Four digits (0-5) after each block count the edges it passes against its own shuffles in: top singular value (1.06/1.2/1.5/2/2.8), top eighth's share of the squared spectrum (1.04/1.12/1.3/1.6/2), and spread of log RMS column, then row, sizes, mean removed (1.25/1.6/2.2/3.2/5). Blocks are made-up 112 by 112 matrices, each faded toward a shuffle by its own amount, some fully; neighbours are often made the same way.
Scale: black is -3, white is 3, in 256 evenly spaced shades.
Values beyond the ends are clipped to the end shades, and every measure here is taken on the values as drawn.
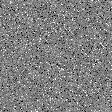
1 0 0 0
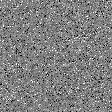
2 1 0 0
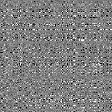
5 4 3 4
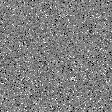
2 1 0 1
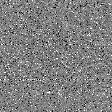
3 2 1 2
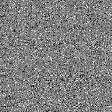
3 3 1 2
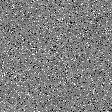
0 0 0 0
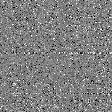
3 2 1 2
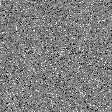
1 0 0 0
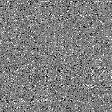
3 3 1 2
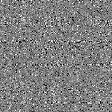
4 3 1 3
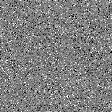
3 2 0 0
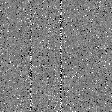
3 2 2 0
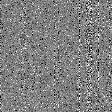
2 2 3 0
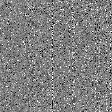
2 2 3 0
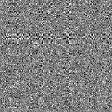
5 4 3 3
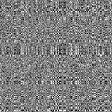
5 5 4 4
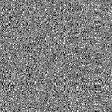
4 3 2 2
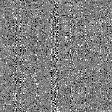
4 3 3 1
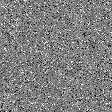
2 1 1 0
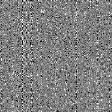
4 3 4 1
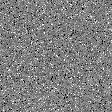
1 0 0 0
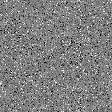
2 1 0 0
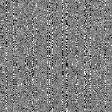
4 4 4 1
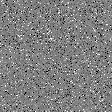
3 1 0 0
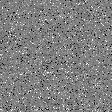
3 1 0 0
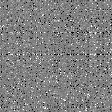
4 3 1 2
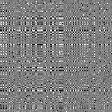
5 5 4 4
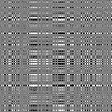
5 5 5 5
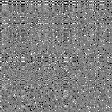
5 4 2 3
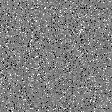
3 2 0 1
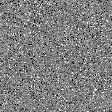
0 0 1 1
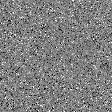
0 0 0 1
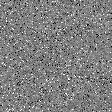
0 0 0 0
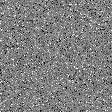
0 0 0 0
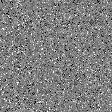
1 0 0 0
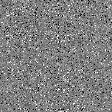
1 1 2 2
